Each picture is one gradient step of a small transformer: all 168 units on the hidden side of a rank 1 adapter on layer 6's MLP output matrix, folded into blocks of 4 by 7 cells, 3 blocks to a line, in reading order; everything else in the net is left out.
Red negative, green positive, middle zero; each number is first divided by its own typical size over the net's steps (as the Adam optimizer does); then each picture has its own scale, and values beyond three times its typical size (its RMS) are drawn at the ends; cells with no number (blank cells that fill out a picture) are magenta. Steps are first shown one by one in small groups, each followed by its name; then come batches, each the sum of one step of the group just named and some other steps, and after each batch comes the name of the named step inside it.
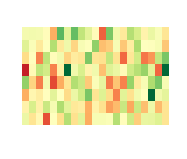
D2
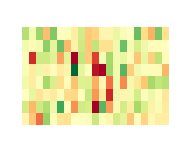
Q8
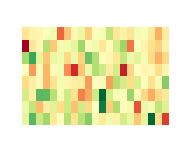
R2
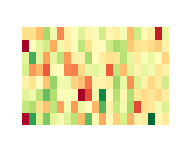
R2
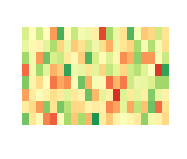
D2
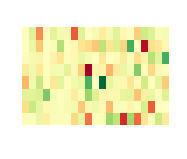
D2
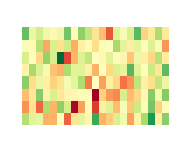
D2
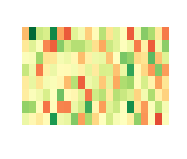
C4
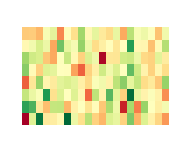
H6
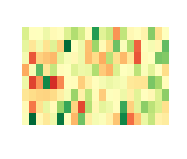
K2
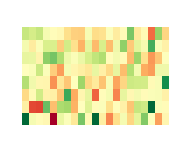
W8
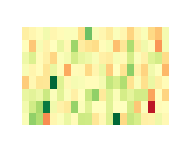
H6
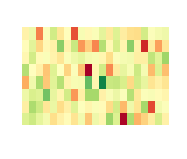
W8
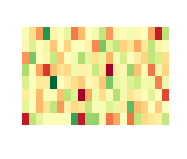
W8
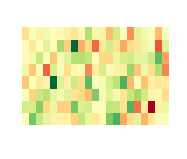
C4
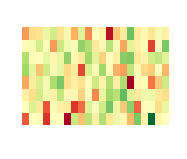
C4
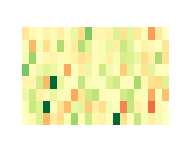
H6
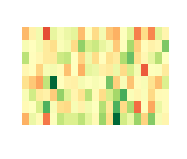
K2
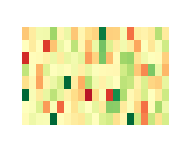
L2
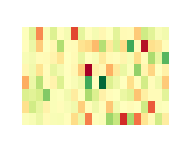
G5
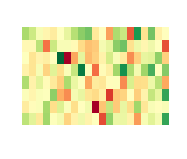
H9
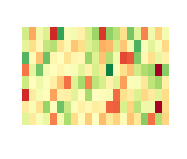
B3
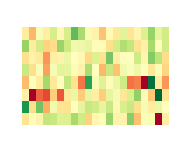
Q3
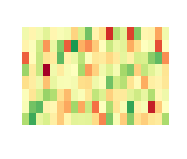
H9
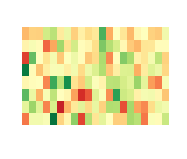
L2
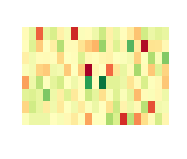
G5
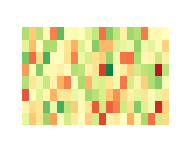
B3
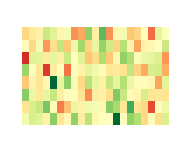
L2
